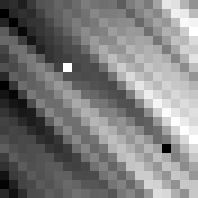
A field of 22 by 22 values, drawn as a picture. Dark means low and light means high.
Calmest part: bottom left. Lone odd cells: 2, 1 higher and 1 lower than their neighbours. Slope: up to the right. Average level on the scale: 50%.
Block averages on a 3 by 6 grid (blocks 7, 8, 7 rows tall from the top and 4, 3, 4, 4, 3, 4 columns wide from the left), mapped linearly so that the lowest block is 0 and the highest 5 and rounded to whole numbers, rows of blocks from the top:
0 0 2 3 3 5 / 0 2 2 2 4 5 / 0 1 1 3 4 4
